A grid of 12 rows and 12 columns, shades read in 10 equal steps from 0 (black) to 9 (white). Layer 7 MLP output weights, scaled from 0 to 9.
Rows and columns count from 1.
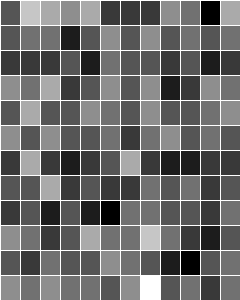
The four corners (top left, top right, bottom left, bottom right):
3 6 5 4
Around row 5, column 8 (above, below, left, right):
5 4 3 3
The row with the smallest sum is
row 3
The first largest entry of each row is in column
2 6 6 3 2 1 2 3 7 8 6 8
